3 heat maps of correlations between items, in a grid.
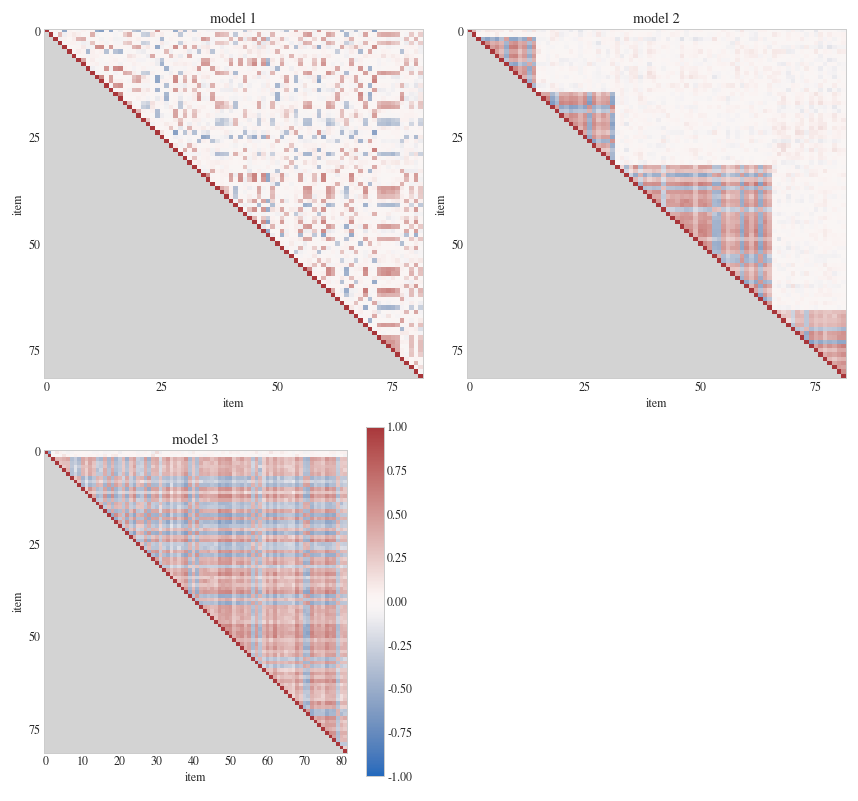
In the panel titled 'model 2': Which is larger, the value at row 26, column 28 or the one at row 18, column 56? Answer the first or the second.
the second
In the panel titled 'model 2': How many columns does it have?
82
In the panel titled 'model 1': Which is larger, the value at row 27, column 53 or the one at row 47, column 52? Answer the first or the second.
the first
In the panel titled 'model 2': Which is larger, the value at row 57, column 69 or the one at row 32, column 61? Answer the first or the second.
the second
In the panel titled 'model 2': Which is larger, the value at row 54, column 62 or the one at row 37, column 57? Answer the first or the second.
the second
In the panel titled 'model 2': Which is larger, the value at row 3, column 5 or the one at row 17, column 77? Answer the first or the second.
the first
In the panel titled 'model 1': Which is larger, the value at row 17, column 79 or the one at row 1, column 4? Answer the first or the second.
the first
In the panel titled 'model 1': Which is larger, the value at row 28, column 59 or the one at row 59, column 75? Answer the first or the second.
the second
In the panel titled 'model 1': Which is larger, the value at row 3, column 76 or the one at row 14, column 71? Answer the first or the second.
the second
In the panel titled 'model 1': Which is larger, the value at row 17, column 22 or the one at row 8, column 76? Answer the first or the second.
the second
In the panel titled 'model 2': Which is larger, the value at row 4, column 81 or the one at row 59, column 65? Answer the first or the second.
the first
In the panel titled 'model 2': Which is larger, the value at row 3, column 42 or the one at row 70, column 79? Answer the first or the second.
the first
